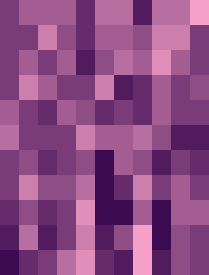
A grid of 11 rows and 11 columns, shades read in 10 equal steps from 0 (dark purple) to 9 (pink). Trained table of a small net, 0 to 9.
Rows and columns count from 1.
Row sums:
54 50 48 43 37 44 31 44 34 39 39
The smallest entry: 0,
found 7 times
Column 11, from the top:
9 3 3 4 3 1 2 3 5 3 3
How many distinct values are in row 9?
6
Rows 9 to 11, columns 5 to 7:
8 0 0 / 7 1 4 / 8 2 1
